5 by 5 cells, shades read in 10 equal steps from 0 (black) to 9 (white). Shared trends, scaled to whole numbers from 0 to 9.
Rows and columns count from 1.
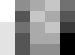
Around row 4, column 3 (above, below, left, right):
6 5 3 6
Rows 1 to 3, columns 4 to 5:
7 4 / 6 3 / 7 2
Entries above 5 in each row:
3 3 3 3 1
